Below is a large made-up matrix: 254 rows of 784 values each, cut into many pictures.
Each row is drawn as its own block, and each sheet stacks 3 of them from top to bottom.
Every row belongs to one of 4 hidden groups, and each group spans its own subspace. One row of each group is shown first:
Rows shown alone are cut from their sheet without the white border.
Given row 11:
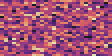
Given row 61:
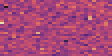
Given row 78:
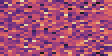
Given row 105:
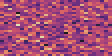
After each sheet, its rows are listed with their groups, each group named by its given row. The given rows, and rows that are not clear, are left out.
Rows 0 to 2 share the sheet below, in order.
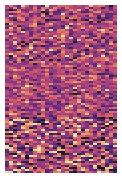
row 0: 105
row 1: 61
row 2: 78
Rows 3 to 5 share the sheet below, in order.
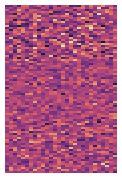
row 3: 105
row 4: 61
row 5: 105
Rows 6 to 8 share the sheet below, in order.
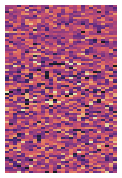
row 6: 11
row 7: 61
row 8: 105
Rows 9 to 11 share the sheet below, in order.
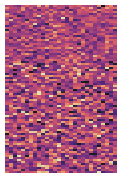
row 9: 61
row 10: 78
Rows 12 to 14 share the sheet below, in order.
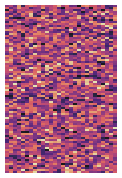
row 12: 61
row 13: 78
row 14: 61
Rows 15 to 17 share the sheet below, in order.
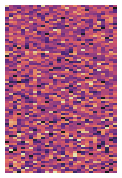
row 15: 61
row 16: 105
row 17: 105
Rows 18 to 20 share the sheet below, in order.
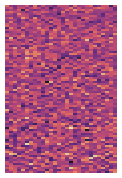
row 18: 61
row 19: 11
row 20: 78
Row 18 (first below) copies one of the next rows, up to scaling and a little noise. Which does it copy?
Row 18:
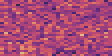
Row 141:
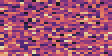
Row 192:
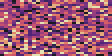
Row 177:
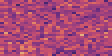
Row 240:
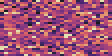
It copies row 177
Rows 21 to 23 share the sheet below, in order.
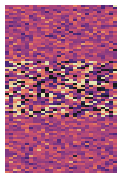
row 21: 78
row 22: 105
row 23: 78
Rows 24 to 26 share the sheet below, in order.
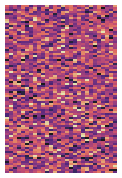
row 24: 105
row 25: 105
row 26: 78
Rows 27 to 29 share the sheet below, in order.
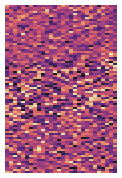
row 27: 78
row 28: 11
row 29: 78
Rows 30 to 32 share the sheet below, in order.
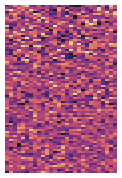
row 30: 105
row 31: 61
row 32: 105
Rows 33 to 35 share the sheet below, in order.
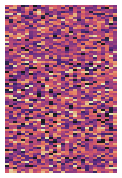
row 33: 61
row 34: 78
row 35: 11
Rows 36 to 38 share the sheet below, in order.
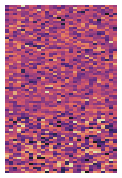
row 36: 105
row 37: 11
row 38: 78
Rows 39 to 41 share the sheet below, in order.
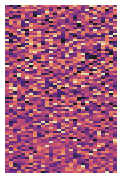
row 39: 61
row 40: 11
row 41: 105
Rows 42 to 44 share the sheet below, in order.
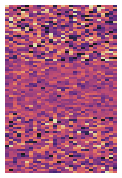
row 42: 78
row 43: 11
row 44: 105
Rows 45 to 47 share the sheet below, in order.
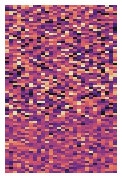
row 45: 105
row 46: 78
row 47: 105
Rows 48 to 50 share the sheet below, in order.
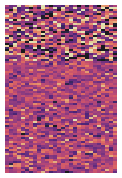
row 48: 11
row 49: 61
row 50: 105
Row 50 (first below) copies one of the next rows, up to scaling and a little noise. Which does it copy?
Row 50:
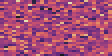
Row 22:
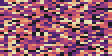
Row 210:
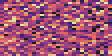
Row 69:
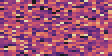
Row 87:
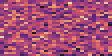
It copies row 69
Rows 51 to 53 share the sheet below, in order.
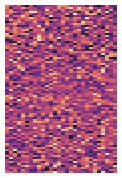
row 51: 78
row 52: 78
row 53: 61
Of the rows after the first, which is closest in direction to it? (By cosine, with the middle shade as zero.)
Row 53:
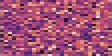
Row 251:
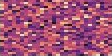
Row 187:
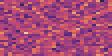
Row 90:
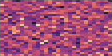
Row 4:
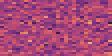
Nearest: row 187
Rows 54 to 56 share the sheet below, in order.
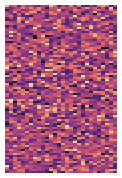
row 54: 11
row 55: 11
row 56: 11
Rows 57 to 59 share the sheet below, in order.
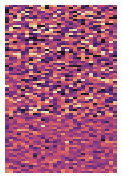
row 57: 11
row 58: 61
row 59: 11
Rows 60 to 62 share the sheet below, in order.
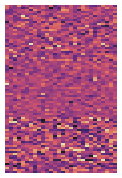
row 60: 61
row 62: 11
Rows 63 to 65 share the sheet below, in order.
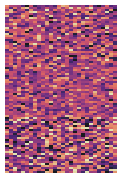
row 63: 78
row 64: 105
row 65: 78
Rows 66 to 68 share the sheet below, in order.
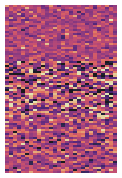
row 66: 11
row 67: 61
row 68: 11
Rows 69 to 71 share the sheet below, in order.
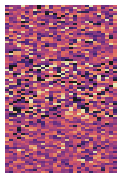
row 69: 105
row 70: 105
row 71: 11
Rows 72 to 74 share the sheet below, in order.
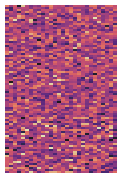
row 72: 61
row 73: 61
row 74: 105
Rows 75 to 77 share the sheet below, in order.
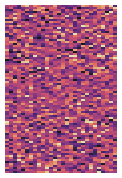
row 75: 78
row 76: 61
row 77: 11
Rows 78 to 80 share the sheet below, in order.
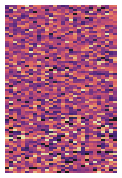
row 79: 105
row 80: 61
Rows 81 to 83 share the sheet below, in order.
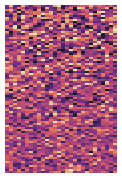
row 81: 11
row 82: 78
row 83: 105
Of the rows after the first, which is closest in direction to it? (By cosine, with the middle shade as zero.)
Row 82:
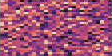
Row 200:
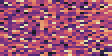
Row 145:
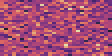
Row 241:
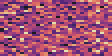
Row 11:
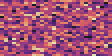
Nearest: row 145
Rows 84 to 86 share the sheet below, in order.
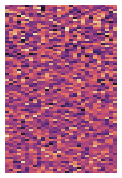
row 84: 11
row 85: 61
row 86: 11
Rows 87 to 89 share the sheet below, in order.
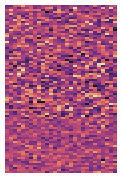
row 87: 105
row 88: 78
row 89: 78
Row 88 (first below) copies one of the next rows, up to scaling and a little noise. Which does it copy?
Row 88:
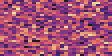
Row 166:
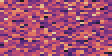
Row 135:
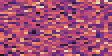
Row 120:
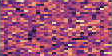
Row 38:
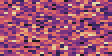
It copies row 38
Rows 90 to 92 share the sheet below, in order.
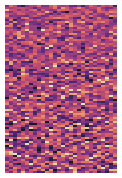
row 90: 105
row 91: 105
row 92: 78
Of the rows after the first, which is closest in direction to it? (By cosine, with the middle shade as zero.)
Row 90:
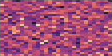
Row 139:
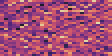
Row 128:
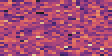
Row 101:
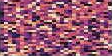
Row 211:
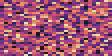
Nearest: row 101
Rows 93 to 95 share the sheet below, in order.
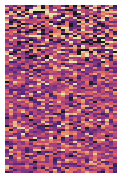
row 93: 61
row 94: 105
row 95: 11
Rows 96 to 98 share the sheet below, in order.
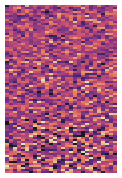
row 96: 78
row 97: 78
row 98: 11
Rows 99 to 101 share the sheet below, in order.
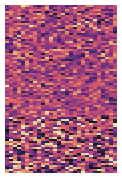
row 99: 105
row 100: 61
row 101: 11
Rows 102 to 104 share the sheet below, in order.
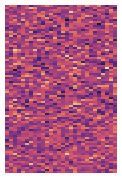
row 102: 11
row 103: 78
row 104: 78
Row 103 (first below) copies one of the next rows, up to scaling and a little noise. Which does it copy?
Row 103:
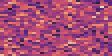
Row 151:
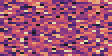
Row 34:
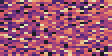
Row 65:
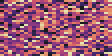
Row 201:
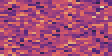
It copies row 201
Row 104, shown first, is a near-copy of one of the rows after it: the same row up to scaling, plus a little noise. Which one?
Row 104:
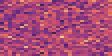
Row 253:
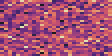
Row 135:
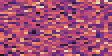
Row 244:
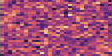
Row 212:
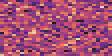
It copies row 253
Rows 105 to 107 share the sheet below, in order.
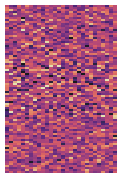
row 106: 11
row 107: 61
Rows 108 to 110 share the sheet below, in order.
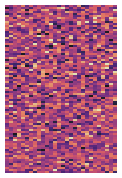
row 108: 61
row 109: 61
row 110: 105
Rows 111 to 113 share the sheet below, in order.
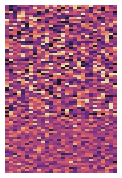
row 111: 105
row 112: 61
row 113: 78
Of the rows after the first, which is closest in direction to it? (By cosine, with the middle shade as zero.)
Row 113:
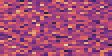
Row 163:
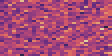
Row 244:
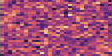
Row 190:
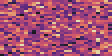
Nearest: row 244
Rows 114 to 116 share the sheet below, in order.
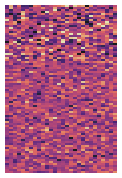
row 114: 105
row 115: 78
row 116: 61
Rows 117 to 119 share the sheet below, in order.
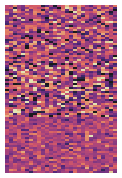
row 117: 61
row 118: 11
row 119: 105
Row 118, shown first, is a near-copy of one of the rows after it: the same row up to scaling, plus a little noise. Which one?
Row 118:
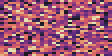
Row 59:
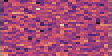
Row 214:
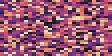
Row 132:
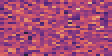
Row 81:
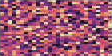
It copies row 132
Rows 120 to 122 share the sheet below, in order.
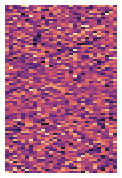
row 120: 78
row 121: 11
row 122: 78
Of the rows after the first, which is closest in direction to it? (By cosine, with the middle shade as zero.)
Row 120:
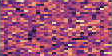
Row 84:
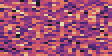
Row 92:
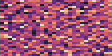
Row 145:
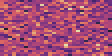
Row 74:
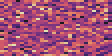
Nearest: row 92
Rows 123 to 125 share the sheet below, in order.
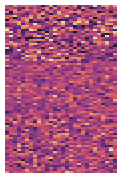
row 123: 61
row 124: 105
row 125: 105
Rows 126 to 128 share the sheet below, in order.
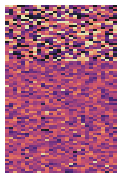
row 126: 105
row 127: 61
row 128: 61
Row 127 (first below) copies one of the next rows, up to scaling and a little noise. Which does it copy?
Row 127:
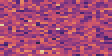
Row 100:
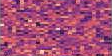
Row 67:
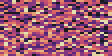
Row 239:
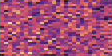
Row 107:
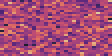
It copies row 100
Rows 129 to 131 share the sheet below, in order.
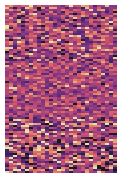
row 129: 11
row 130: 11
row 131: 78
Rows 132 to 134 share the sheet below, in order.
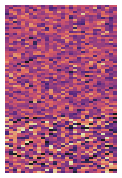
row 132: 11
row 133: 78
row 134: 78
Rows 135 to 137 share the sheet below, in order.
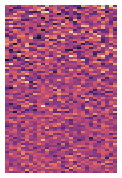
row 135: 78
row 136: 11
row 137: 105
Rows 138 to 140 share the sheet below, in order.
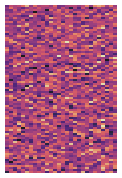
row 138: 78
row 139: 78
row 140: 78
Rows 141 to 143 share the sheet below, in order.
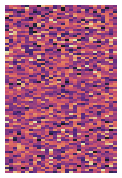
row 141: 61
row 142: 105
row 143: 105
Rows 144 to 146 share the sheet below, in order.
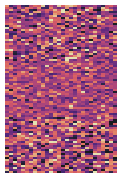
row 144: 105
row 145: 78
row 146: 61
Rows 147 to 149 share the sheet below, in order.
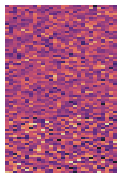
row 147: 105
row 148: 61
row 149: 78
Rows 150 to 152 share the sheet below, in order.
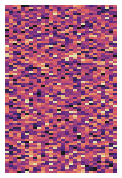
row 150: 105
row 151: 78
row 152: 61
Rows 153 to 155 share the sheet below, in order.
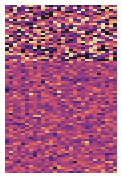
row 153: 11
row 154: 11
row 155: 61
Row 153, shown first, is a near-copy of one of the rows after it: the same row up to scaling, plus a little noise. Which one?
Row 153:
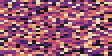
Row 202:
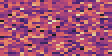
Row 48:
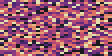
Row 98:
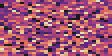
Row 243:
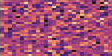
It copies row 48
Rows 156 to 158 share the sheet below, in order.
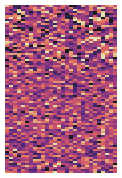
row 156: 78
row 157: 105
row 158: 61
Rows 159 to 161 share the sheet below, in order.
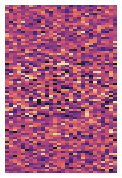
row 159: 11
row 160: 61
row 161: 61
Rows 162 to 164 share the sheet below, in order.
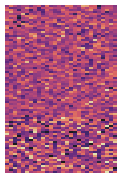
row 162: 11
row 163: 78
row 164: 105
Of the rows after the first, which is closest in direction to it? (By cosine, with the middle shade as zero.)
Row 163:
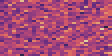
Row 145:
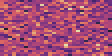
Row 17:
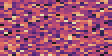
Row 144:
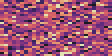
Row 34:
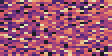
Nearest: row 34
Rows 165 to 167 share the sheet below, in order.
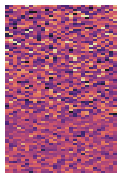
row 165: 78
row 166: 78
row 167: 11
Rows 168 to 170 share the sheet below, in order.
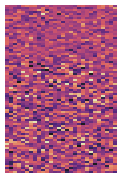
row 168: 78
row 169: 11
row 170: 105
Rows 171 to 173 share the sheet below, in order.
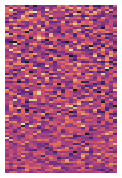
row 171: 78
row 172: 78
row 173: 61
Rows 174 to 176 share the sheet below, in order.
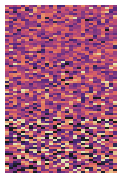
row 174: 61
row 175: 61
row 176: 11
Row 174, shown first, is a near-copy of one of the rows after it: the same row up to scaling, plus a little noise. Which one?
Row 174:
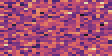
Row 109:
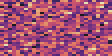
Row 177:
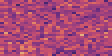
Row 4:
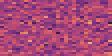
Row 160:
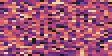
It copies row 109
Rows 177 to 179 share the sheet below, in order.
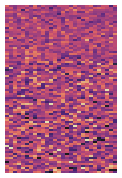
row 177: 61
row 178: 105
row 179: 78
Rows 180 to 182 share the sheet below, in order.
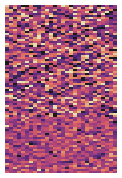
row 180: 78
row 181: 78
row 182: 61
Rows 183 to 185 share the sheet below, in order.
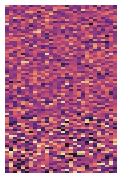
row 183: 61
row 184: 105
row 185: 105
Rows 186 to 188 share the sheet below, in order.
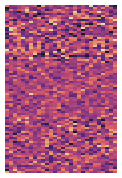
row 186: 61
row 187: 61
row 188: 78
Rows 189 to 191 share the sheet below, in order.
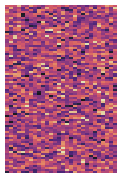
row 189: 11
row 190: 78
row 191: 105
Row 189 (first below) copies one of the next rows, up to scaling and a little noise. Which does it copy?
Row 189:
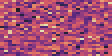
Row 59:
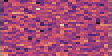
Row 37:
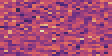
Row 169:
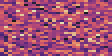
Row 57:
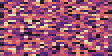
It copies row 37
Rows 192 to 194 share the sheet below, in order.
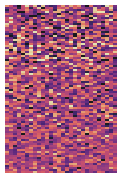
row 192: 61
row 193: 78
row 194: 11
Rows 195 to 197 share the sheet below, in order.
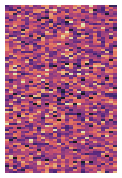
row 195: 105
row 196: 105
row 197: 11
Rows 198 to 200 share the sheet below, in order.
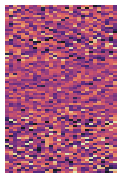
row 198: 105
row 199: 61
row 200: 78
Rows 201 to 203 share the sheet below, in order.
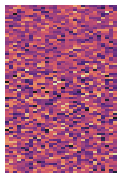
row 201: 78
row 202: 11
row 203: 61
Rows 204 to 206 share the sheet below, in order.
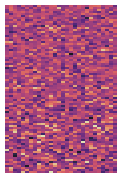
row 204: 11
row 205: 11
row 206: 105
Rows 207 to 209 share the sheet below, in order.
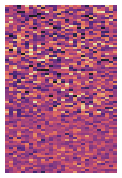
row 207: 61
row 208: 11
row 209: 105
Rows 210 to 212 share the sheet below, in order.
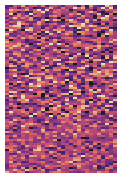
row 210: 105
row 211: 105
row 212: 78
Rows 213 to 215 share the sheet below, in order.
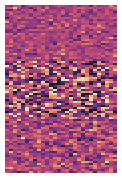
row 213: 11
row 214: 11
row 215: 105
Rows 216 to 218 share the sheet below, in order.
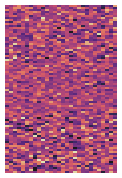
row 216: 78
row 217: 78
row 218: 61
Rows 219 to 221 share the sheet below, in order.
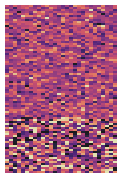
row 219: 61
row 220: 105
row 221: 105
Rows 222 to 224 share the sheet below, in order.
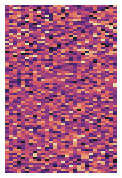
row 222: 61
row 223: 105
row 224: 105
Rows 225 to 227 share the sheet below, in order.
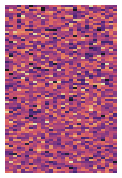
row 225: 11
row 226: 11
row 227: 78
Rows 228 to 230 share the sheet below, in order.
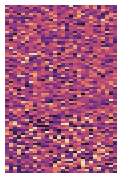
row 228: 11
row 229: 105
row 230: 11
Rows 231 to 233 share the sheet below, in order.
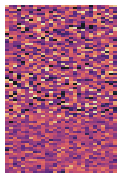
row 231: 105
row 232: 105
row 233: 105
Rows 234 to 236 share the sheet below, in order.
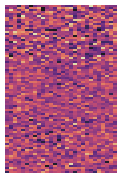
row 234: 11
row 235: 105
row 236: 61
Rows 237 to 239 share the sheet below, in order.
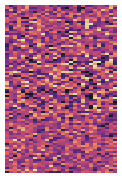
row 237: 105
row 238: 61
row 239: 61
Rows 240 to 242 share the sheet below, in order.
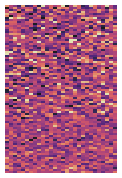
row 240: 61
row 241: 78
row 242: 105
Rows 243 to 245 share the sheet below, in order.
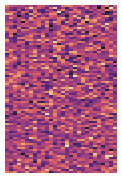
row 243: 11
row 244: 78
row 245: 105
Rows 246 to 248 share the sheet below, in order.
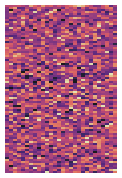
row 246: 105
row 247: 11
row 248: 78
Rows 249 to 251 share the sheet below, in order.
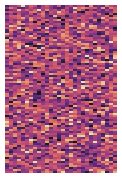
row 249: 105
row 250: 78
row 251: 11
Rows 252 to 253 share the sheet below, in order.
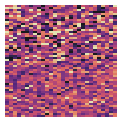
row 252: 61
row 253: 78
